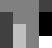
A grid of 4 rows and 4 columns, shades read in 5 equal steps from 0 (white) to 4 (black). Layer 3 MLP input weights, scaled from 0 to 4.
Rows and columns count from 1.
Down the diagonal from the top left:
2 2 2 0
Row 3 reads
3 1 2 4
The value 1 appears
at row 3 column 2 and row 4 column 2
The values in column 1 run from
2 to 3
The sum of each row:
9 11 10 6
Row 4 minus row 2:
0 -1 0 -4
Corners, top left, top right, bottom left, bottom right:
2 3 3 0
